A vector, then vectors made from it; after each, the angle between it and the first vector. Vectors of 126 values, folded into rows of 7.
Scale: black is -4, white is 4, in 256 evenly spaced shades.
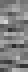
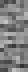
nearly parallel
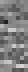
nearly opposite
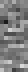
nearly opposite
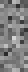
orthogonal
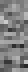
nearly parallel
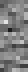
nearly parallel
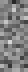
partly aligned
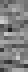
nearly parallel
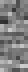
nearly opposite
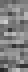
nearly parallel
